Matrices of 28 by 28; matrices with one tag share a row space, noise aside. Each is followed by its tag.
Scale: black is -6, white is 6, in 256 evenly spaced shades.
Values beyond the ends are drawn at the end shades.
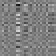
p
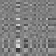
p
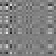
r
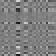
p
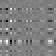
r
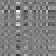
p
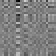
p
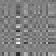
p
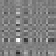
p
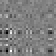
r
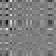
r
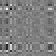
r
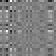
r
